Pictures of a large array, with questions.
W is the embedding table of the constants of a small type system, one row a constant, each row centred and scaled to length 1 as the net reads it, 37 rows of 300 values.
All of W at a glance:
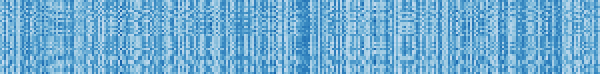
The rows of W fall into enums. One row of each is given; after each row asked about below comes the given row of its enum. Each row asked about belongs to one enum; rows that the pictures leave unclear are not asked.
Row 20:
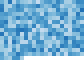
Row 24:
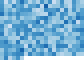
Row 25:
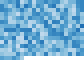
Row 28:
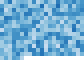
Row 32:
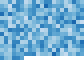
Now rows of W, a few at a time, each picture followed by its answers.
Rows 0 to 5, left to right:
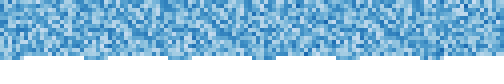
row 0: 20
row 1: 25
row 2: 25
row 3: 32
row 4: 25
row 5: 24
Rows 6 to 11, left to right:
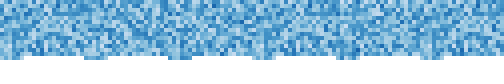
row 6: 28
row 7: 25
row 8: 32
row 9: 28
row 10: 24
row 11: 28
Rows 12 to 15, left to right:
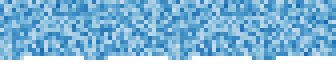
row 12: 28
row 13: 20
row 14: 28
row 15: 32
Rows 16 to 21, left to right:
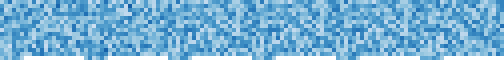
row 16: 28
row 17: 24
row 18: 20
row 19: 20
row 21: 25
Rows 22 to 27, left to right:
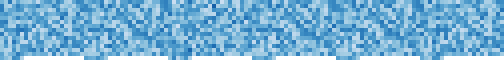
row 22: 20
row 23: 25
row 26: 25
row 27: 20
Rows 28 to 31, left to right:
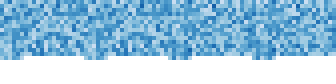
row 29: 28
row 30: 24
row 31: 24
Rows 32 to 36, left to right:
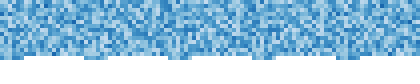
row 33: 25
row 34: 20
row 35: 20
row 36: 32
